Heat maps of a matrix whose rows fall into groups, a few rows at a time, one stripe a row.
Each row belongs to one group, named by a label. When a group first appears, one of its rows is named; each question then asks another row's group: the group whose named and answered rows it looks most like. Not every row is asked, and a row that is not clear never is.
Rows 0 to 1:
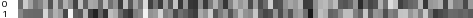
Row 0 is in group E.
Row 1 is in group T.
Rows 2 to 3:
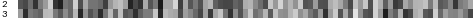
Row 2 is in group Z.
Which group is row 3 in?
Z
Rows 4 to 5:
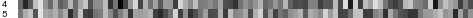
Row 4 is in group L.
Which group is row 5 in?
E
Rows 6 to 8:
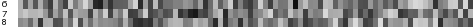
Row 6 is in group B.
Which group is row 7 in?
E
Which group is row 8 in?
Z
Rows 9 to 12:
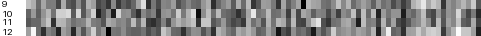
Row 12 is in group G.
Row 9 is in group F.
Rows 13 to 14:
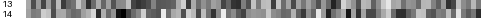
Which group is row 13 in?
Z
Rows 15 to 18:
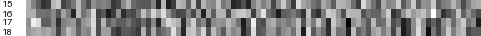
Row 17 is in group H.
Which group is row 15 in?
Z
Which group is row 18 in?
H
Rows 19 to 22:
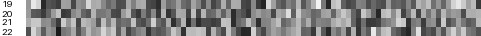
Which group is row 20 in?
Z
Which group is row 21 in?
E
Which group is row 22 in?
H
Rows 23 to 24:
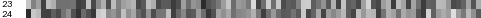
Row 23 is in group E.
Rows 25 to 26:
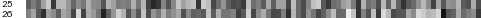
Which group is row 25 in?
L
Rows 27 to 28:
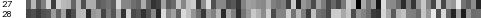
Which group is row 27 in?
L
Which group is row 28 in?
Z
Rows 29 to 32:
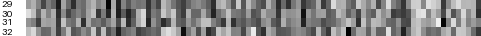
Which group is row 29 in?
G
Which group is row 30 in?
F
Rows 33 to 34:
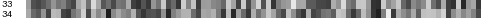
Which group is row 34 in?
Z
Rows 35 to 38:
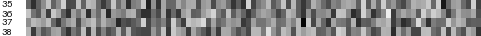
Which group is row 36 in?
Z
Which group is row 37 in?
H
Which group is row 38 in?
Z
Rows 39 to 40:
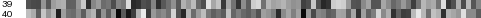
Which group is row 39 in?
Z
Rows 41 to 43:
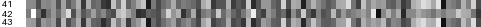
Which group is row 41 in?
F
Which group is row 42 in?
G
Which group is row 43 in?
F
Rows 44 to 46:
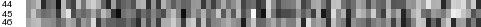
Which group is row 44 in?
B
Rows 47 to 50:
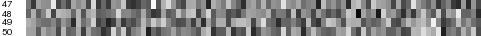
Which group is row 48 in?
L
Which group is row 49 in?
T
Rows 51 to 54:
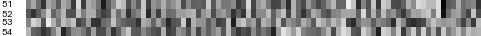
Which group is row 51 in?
T
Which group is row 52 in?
L
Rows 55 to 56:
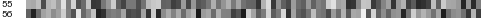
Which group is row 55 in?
E
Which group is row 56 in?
L
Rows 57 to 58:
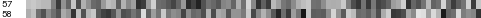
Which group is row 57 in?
E
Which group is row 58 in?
T
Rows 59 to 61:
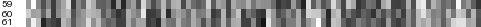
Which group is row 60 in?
B
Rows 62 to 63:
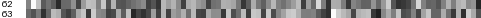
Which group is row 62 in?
H
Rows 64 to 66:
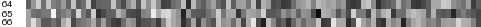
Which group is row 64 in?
E
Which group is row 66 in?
G
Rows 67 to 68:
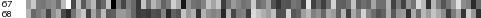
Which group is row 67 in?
T
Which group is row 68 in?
Z
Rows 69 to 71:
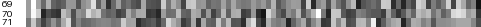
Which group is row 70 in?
B
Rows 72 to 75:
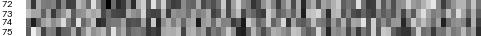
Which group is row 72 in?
B
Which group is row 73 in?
B
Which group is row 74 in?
L
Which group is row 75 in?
H
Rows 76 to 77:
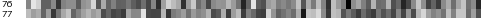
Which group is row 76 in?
H
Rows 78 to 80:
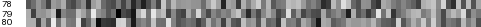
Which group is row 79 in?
B
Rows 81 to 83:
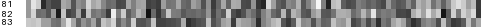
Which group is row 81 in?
B
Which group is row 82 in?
F
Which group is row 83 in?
E
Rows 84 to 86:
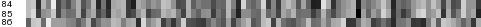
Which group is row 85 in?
F
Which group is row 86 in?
E
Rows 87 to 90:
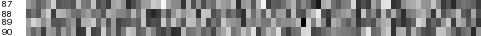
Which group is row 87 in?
T
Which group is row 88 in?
L
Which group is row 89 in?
H
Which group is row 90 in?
E
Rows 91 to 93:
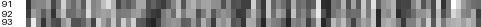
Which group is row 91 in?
L
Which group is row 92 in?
L
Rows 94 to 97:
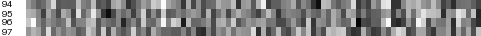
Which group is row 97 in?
E
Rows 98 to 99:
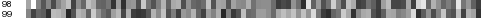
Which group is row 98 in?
T
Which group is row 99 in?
Z
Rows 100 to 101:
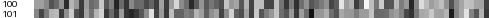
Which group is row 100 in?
G
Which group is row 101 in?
L
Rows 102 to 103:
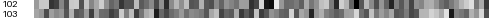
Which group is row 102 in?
B
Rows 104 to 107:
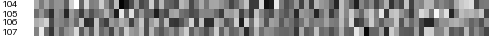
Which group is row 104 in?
B
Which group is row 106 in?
E
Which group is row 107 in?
T
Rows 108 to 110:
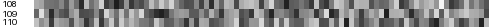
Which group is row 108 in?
T
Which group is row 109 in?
G
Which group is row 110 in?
E
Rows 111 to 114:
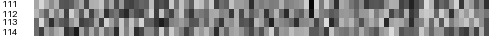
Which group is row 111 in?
H
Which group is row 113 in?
G
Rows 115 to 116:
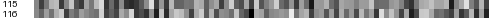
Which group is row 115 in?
L
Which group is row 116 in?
H
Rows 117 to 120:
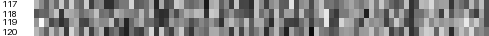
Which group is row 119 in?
G
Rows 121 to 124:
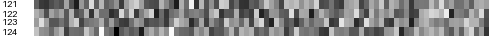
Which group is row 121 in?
Z
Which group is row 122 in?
F
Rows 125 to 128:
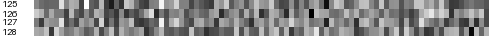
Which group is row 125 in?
T
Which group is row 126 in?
F
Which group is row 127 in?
H
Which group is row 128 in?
E
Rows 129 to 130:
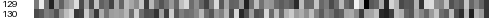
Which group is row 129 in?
T
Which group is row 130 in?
Z
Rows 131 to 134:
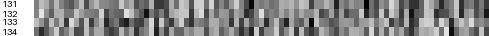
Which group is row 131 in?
H
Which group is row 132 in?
H
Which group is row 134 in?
L
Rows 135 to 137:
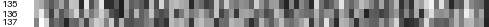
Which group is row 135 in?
T
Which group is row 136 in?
B
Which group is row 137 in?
H
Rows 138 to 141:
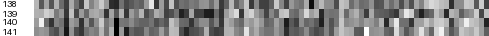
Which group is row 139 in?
E
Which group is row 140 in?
G
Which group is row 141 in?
G
